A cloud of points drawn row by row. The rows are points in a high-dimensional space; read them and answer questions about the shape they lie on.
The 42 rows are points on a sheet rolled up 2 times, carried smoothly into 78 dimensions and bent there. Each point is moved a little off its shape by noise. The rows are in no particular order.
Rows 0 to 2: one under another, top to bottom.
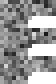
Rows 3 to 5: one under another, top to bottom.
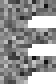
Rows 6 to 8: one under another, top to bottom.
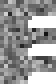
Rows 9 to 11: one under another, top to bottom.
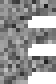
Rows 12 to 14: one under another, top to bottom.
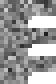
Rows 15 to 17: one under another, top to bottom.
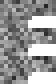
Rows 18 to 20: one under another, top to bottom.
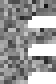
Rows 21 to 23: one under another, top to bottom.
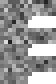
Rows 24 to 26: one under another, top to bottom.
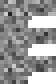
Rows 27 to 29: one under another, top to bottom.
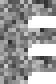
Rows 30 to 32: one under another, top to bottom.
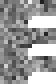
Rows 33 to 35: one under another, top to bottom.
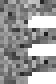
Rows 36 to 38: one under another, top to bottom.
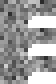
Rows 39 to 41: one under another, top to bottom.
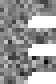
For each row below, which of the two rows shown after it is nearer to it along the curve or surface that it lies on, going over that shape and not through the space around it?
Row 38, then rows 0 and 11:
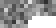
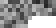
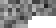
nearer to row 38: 0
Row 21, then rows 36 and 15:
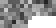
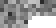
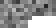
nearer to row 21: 36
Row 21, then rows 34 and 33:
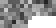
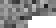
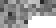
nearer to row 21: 33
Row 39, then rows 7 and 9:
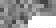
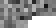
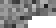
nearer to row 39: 7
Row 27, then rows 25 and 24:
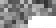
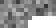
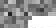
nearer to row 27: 24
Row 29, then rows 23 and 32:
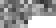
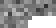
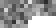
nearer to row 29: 32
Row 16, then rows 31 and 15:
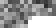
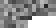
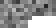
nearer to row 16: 31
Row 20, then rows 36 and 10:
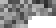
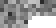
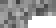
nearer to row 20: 36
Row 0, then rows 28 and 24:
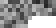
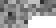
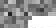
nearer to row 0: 28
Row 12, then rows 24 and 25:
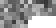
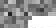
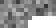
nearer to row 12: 24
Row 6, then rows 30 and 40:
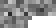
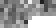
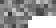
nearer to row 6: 40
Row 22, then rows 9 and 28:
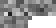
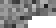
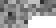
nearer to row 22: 28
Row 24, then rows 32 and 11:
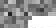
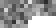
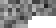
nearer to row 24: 32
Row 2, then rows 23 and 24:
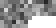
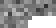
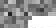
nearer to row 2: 24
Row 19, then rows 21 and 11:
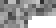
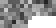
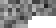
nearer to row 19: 21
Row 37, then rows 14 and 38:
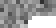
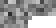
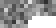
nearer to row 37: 14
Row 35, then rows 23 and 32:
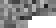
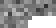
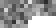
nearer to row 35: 23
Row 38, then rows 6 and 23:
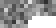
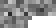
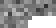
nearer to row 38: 6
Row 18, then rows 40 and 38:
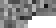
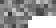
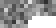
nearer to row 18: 40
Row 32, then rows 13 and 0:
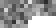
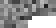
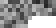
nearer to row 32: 0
